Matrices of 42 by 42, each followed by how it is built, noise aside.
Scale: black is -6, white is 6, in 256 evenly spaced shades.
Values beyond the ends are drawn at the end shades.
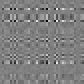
low rank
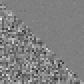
lower triangular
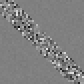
banded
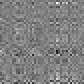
low rank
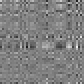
low rank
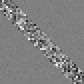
banded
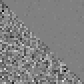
lower triangular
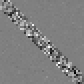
banded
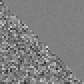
lower triangular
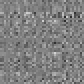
low rank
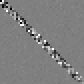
banded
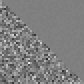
lower triangular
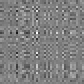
low rank
